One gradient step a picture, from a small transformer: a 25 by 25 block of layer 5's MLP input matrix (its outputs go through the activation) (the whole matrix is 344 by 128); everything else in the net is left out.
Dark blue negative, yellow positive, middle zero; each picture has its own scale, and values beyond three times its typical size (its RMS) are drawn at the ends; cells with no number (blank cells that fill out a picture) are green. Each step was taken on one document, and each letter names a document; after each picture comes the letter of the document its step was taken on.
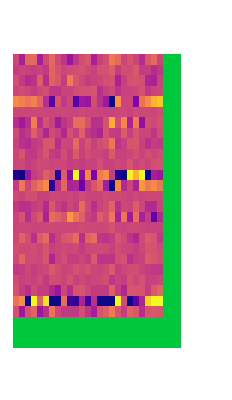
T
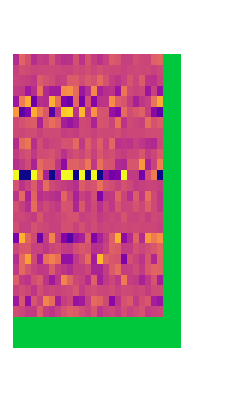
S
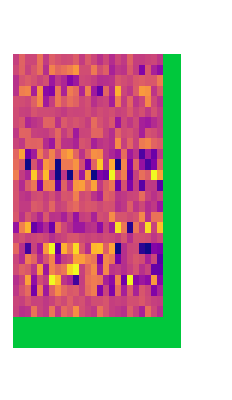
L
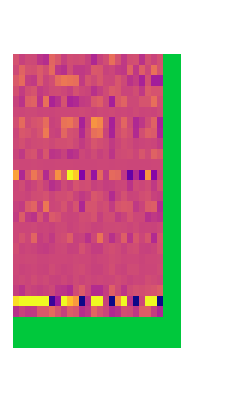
T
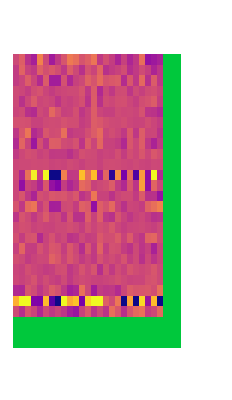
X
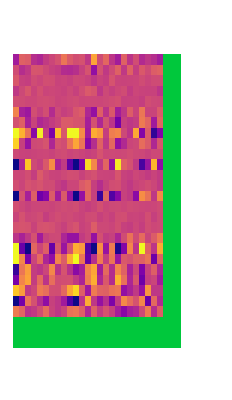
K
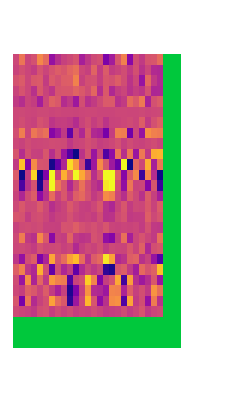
L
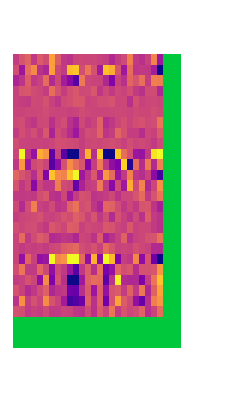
L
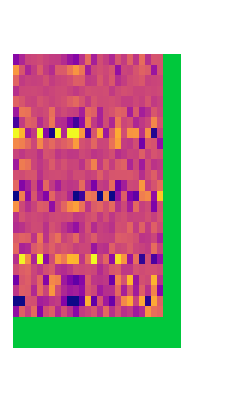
K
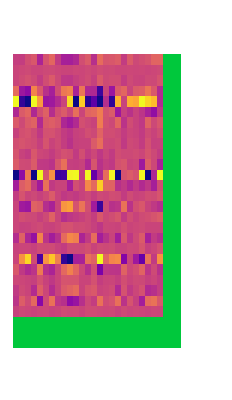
S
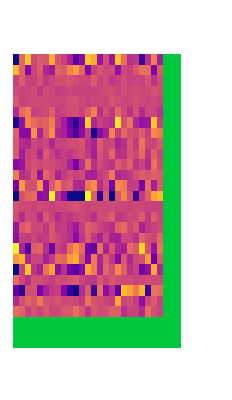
K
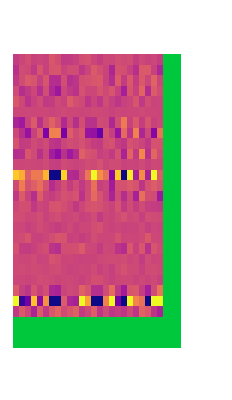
X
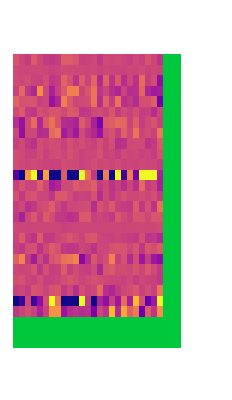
X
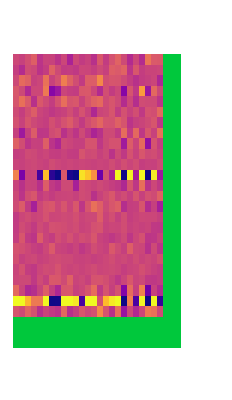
X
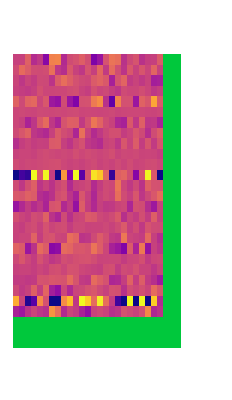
T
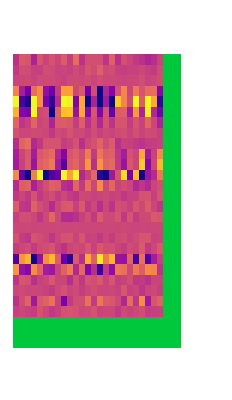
S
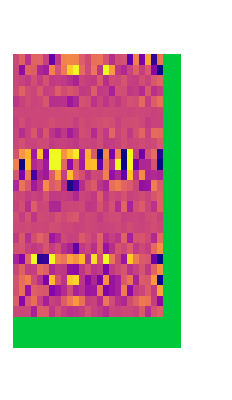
L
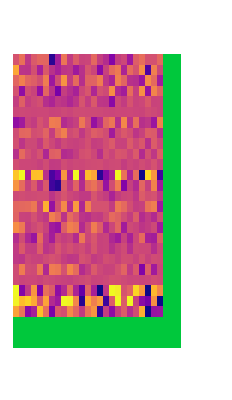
X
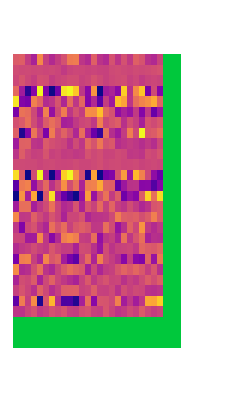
S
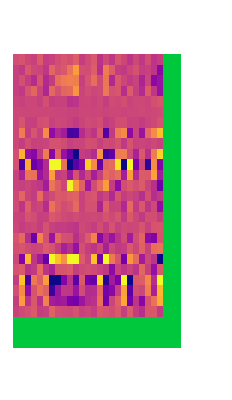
L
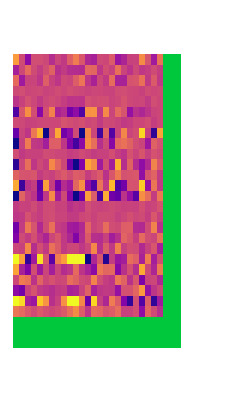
K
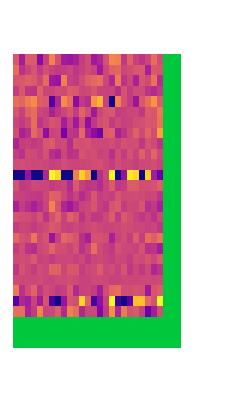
X
